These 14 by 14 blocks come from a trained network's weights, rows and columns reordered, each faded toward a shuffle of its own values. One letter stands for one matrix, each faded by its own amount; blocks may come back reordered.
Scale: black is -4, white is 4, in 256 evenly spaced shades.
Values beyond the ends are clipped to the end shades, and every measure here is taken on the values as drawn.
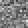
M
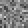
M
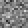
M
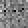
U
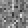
M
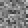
M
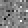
U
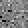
U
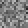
M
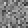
M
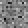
U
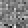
U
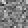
M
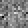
U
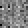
U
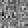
M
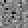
U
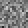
M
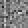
U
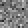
M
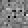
U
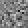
M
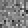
U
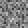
M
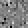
U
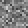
M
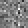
M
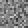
M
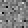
U
